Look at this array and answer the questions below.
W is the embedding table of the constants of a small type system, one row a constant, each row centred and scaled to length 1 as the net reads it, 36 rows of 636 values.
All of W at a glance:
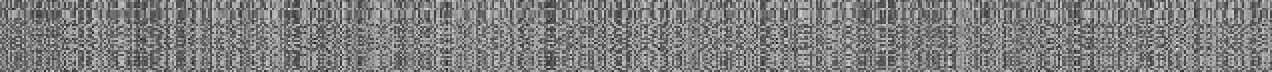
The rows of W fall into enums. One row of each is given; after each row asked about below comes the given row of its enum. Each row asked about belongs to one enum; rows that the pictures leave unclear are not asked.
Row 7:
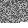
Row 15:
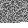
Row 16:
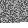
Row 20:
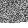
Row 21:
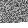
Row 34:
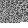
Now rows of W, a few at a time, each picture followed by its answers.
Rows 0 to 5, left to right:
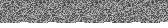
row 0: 15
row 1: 20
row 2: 20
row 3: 20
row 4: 21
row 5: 7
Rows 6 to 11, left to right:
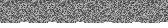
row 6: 7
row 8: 7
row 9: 15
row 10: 34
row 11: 20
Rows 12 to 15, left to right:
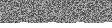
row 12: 21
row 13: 16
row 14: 34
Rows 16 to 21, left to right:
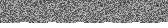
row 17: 7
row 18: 15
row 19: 21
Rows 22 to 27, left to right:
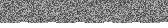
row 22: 15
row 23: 16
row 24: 21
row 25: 7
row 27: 16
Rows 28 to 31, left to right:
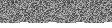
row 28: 20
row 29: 15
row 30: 20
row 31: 34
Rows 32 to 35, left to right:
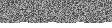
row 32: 20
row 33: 16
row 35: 21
